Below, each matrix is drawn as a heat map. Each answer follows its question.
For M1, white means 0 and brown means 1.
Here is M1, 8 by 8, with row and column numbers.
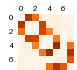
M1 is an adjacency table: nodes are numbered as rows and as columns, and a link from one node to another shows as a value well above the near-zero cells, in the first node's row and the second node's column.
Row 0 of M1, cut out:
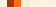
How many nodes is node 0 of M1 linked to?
2
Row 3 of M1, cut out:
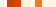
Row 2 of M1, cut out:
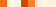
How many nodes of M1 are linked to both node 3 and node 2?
0
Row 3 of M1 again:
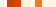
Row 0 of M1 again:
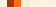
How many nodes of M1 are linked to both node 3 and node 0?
2
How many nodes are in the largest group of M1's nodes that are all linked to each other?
3
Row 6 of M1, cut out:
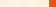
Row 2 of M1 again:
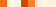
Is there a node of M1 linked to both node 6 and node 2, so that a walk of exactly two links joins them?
no
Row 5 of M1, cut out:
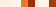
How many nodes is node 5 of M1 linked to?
3
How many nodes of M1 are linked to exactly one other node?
1
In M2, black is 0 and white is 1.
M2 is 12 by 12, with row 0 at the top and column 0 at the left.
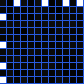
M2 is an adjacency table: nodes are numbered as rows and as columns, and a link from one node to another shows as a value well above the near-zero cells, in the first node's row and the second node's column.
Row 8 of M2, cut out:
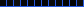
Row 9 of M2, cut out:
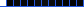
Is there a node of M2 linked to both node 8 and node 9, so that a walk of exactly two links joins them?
no
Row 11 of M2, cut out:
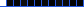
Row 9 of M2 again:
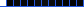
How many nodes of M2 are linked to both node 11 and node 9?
1
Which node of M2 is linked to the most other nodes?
node 0
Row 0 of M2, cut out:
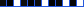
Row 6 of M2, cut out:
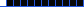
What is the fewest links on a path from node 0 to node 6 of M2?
1
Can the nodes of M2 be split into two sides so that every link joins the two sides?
yes
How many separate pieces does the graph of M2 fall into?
8
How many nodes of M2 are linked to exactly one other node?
4
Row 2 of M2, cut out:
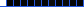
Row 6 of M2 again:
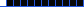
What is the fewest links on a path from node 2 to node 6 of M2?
2
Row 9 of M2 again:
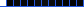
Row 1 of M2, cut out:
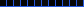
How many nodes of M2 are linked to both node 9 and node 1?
0
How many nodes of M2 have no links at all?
7
